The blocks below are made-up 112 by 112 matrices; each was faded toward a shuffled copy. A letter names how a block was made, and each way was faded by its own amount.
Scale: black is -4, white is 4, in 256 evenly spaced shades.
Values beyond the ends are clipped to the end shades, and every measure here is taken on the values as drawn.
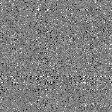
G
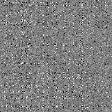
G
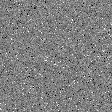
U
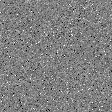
U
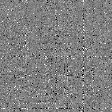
G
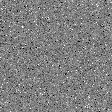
U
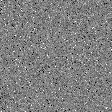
U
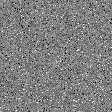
U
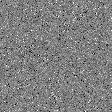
U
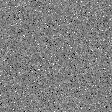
U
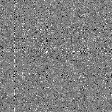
G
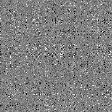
G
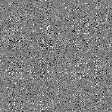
G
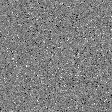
U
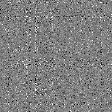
G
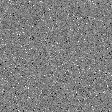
U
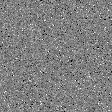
U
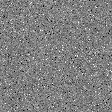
U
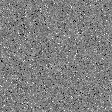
U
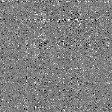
G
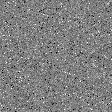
U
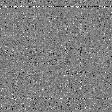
G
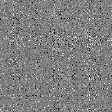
G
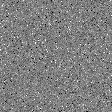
U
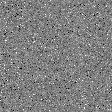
U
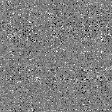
G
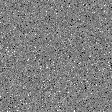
U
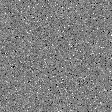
U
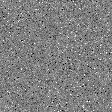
U
